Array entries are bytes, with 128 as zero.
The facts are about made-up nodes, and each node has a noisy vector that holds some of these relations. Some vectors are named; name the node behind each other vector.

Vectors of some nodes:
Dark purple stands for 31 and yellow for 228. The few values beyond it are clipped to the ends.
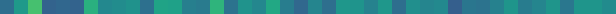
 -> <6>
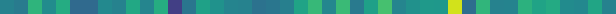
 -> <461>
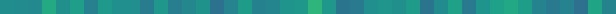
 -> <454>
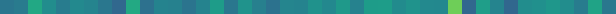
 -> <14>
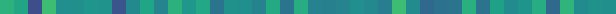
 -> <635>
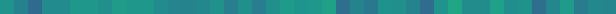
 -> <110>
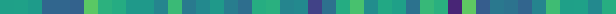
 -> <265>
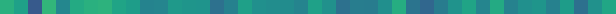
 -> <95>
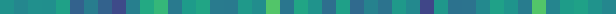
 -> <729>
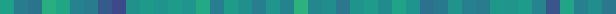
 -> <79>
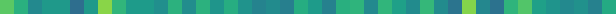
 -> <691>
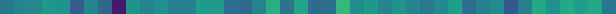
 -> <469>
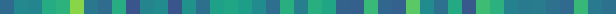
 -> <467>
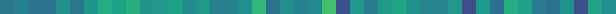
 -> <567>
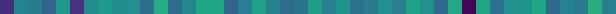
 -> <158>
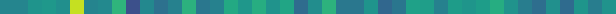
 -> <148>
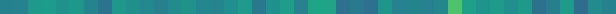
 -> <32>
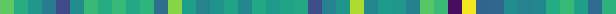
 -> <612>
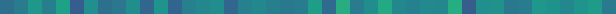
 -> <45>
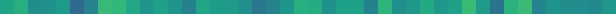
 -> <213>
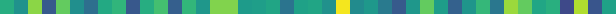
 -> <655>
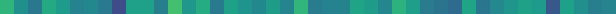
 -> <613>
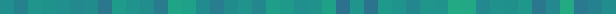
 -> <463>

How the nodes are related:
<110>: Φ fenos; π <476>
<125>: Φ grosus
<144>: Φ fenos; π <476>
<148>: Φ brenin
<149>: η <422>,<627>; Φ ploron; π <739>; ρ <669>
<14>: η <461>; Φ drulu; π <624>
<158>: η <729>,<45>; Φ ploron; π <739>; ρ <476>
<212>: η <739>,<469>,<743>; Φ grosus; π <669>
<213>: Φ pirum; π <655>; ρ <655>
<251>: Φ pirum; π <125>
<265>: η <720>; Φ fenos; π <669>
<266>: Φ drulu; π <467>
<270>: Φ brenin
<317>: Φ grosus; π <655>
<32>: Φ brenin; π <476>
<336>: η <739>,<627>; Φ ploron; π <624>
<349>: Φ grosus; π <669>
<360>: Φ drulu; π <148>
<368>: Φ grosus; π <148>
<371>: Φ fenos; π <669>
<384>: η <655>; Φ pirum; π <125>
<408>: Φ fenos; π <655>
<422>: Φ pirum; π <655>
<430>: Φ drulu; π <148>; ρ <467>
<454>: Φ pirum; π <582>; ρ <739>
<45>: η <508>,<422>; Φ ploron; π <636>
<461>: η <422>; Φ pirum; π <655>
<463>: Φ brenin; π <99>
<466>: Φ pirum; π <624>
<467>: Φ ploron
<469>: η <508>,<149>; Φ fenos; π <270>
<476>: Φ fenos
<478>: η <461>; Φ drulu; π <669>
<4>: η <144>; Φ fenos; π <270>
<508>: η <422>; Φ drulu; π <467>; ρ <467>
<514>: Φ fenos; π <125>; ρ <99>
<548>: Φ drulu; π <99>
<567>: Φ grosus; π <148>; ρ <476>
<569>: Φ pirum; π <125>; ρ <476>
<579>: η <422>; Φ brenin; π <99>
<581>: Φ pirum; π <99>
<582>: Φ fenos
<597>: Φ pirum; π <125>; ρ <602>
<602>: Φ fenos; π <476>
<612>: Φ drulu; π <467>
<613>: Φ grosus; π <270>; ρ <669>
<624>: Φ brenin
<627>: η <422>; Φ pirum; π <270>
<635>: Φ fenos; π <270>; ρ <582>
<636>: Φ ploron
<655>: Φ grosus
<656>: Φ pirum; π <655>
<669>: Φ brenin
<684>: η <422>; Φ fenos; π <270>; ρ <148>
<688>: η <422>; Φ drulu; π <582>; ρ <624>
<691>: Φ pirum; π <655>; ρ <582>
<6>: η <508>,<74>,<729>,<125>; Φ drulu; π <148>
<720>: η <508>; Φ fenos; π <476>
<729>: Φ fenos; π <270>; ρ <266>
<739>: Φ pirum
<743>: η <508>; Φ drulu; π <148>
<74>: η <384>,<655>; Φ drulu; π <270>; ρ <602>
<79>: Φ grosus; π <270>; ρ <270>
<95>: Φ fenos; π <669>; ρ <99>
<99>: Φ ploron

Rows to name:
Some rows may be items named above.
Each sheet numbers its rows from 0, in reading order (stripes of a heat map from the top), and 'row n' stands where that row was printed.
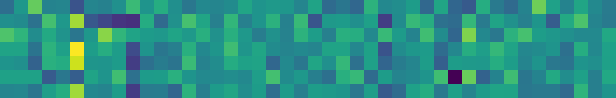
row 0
<508>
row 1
<270>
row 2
<691>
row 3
<582>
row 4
<99>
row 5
<384>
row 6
<636>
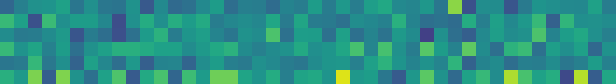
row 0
<336>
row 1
<635>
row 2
<729>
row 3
<317>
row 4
<212>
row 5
<655>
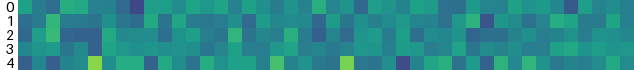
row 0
<79>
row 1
<743>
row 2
<6>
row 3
<720>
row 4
<476>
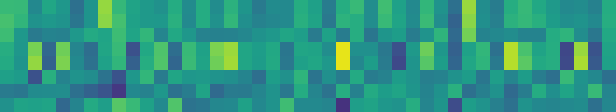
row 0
<691>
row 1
<691>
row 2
<144>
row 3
<655>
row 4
<655>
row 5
<4>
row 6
<627>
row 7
<430>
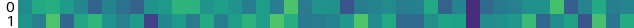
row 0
<74>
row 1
<125>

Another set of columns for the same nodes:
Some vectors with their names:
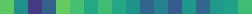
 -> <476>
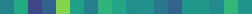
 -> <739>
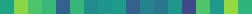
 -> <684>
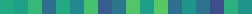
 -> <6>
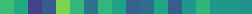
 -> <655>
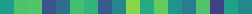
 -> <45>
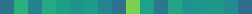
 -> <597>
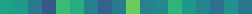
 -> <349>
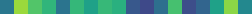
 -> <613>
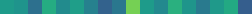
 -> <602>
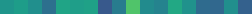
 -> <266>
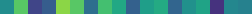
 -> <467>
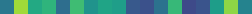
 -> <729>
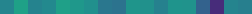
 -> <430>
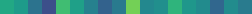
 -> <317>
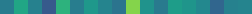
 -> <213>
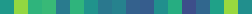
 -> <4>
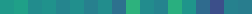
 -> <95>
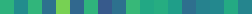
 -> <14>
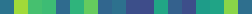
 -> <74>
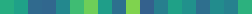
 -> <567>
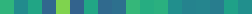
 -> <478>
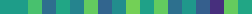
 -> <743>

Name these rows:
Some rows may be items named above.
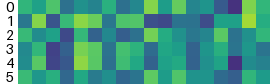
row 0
<720>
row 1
<270>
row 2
<461>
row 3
<99>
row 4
<467>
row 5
<265>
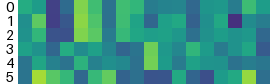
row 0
<125>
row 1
<467>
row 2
<636>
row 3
<602>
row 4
<691>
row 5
<74>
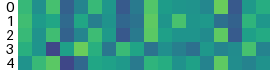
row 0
<579>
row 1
<265>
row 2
<579>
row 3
<582>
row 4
<149>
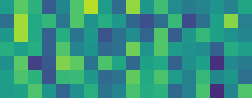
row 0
<158>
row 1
<79>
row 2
<384>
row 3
<212>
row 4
<467>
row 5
<336>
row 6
<508>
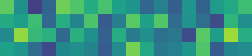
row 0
<476>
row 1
<6>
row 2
<627>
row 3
<422>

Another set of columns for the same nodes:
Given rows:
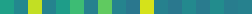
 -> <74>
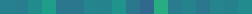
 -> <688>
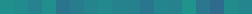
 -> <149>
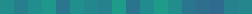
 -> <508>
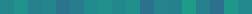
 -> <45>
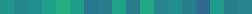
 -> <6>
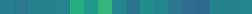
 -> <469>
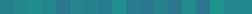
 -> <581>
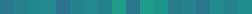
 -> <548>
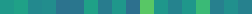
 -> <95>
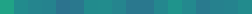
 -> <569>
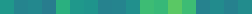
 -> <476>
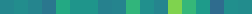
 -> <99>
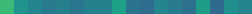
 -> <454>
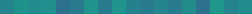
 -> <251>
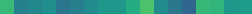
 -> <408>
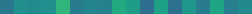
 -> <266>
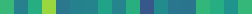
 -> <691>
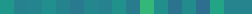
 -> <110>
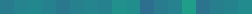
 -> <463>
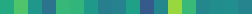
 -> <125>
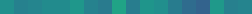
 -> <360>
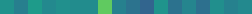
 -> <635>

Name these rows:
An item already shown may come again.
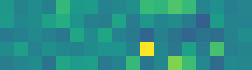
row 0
<476>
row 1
<6>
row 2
<627>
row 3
<602>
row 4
<467>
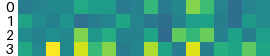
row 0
<467>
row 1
<158>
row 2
<582>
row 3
<655>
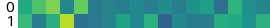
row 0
<384>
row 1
<691>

